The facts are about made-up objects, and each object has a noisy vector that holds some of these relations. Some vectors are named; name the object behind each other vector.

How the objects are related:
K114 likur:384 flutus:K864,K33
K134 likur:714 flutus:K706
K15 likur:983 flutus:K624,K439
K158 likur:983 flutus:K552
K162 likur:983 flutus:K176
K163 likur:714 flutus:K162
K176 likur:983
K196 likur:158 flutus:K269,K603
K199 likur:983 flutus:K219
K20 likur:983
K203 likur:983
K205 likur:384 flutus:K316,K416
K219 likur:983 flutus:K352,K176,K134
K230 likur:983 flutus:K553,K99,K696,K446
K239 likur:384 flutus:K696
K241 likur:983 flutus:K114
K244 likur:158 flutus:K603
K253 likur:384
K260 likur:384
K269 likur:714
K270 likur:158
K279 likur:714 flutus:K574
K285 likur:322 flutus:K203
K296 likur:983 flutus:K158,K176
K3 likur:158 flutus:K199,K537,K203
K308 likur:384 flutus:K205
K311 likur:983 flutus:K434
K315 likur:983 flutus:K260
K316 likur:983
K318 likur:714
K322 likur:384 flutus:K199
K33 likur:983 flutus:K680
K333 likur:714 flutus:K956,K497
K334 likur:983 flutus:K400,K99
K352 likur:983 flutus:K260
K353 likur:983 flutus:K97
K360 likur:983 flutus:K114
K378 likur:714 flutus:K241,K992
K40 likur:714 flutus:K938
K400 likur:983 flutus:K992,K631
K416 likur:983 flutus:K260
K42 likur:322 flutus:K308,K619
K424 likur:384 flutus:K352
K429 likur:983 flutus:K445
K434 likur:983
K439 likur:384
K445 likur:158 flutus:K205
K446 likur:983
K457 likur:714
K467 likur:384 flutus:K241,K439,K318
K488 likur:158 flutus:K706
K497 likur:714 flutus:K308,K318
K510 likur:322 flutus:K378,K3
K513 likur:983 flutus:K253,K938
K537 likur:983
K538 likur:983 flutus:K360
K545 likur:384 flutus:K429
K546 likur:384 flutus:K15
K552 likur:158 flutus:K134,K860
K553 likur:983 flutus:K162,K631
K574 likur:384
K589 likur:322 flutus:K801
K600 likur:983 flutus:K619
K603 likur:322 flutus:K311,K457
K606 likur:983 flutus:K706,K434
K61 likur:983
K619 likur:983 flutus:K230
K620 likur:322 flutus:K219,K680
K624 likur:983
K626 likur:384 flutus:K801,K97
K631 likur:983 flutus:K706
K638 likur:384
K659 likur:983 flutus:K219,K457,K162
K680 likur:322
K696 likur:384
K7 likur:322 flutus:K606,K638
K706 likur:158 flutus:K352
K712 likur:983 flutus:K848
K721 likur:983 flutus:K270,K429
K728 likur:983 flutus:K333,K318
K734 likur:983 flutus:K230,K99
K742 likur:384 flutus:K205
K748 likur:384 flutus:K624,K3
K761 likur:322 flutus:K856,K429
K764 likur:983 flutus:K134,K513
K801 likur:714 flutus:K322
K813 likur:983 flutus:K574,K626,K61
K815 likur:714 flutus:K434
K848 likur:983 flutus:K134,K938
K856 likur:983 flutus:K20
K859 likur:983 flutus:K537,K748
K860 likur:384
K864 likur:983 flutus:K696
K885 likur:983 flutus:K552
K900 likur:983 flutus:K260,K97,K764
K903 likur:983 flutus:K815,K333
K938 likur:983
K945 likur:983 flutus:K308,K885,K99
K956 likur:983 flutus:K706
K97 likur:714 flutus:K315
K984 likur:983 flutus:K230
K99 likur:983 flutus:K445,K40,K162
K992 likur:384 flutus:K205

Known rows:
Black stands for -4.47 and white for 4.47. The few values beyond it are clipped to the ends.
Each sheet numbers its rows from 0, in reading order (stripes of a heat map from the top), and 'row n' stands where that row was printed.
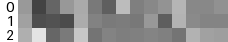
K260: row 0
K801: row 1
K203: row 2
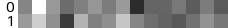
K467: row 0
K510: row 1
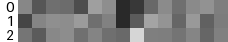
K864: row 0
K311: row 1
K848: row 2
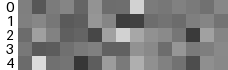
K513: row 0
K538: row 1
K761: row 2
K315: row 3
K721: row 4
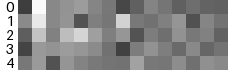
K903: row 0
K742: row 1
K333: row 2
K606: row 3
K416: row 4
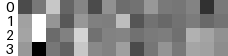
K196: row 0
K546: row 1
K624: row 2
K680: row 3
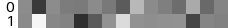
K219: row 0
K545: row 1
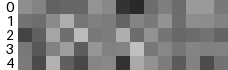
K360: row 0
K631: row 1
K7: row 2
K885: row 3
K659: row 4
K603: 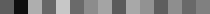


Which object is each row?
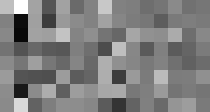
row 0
K748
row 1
K620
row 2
K457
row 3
K900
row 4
K424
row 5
K574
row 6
K40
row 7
K241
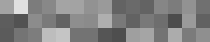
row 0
K378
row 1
K42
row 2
K434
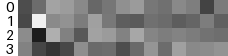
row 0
K488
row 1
K728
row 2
K163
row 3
K61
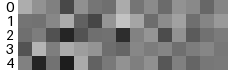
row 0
K322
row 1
K445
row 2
K813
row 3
K956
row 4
K589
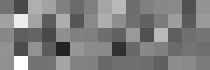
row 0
K552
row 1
K3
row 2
K279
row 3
K239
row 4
K15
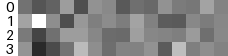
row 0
K619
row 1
K859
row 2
K352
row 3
K97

